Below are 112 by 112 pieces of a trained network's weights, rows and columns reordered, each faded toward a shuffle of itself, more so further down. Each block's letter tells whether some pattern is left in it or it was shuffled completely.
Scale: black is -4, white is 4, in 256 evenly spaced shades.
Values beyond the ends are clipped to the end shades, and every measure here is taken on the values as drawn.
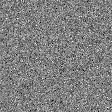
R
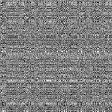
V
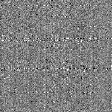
V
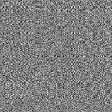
V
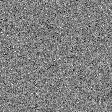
R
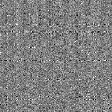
V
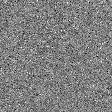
R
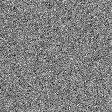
R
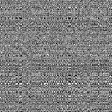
V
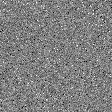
R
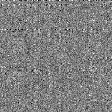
V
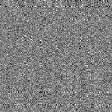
V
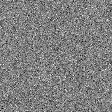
R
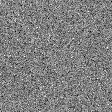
R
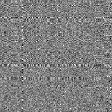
V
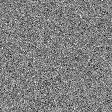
R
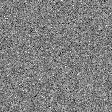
R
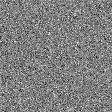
R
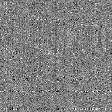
V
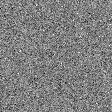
R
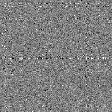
V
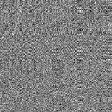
V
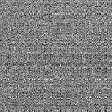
V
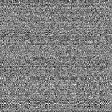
V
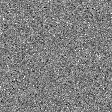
R
